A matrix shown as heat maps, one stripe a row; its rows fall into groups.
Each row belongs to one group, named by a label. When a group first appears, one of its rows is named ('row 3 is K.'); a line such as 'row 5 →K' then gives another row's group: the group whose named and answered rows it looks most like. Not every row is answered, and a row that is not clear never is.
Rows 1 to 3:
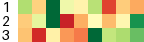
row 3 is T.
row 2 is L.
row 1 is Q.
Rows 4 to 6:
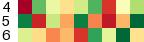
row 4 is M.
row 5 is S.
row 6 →T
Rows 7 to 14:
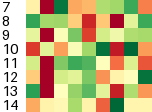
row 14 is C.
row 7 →T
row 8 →L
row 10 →M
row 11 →Q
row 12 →S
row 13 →Q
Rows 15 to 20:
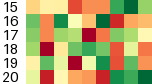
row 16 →Q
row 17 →C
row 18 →Q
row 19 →M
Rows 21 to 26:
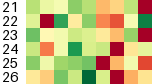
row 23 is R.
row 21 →R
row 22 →S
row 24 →Q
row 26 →Q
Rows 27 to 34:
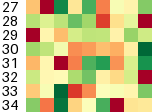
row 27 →S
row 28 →R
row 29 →M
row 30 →L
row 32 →R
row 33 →L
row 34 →Q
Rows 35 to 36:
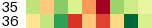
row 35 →C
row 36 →L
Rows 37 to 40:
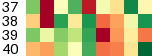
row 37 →T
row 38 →S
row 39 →R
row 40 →S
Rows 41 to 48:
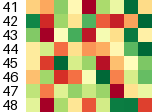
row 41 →T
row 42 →S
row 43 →T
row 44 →L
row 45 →S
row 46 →M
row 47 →Q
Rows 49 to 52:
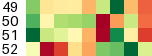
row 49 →C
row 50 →R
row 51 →C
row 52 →T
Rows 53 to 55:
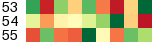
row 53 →S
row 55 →M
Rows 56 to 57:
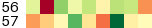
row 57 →C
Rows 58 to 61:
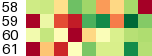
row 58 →R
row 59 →M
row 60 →L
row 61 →M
